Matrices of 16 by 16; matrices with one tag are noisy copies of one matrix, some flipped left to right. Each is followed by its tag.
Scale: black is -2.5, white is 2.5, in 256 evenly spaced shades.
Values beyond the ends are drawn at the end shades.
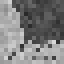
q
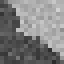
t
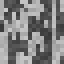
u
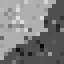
t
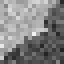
t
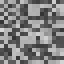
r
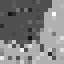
q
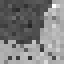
q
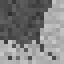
q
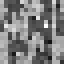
u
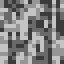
u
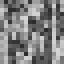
u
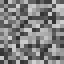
r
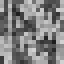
u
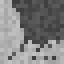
q
